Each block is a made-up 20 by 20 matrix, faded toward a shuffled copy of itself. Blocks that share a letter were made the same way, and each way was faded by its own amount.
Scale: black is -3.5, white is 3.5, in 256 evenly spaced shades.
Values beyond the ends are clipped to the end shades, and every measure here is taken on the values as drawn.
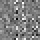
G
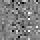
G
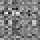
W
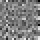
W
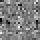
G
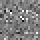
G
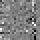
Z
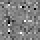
G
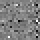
G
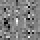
Z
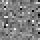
Z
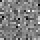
G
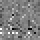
G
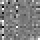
Z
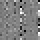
Z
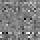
G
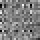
W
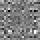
W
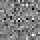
G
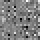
Z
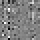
Z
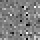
G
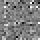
G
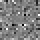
G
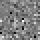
G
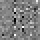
G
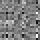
W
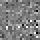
G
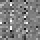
Z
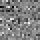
G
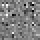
G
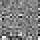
W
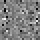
G
